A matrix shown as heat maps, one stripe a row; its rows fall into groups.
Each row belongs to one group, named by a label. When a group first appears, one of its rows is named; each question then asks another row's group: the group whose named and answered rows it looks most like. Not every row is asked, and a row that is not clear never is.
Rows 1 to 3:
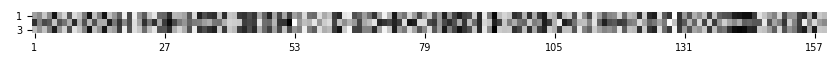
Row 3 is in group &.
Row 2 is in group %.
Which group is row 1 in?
&
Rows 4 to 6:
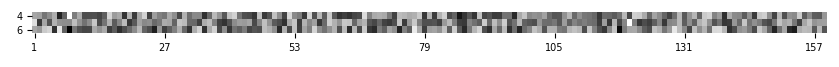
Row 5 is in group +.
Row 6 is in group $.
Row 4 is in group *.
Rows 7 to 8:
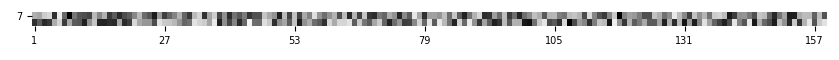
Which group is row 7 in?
$
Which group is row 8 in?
+
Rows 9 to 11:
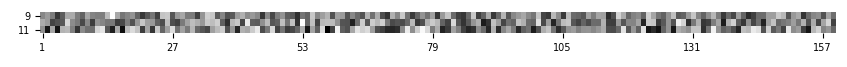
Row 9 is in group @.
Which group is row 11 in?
+
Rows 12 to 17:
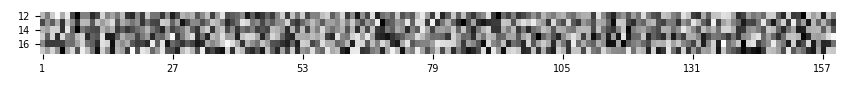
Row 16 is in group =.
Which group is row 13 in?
@
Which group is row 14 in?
$
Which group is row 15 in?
+
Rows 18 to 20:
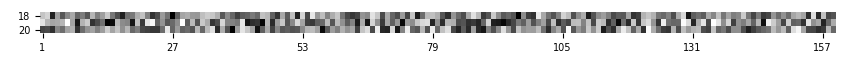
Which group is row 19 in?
*
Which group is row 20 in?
@
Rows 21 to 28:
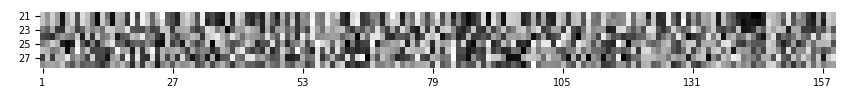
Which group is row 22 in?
&
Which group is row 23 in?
@
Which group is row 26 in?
*
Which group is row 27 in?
=
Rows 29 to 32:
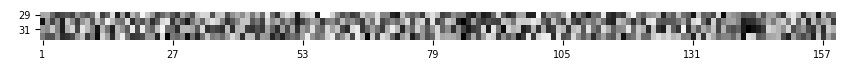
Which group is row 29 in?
%
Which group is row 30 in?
@
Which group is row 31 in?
&
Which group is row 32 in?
=
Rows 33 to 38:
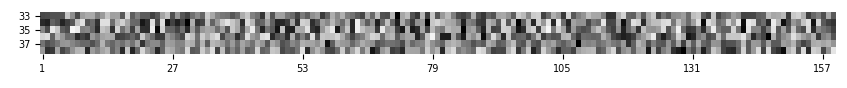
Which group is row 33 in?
@
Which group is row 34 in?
=
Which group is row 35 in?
=
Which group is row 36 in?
%
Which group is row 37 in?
+
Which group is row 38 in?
+
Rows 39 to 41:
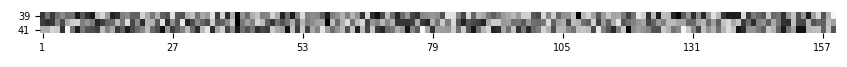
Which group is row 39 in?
+
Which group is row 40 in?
=
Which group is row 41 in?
$
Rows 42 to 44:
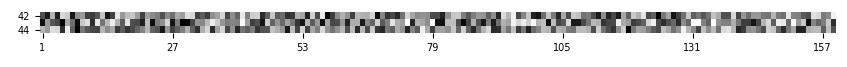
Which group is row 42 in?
+
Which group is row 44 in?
$
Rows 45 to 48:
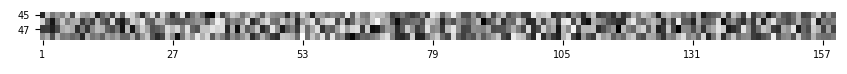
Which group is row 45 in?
=
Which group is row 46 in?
%
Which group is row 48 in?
%
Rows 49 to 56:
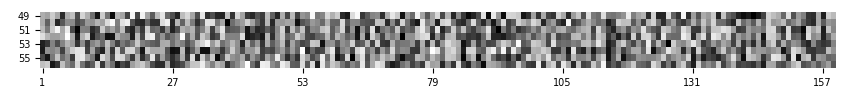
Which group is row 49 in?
&
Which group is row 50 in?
@
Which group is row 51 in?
$
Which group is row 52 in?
*
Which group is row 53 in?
@
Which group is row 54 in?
=
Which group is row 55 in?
=
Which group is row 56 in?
%
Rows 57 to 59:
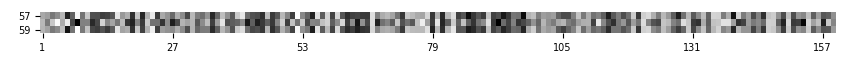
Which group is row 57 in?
*
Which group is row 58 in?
$
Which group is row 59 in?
*
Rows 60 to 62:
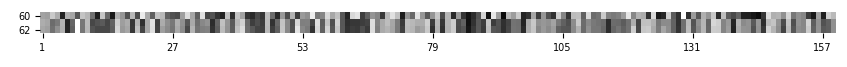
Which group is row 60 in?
&
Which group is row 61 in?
*
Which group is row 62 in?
*
